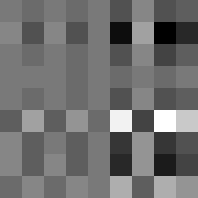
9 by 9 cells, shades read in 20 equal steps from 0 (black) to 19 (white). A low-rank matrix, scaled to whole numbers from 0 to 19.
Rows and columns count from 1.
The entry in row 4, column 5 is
9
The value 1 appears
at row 2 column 6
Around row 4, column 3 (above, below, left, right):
9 9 9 8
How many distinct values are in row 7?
6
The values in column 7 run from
5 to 12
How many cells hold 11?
4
